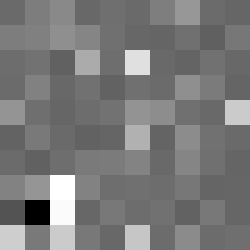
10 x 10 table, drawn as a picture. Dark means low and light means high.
Mirror symmetry: none. Average level on the scale: 50%. Slope: none. Ninth with the highest average: bottom left. Odd patch: rougher, in the bottom left. Roughest part: bottom left.
